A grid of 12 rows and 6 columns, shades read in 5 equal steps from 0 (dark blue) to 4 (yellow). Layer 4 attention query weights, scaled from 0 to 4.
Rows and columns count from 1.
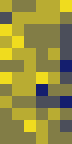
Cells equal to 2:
30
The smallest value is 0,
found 3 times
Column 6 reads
4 2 1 1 1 0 1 2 0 2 1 2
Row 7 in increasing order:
1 3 3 3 4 4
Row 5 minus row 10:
2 0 0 0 0 -1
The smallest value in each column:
1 2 2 0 1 0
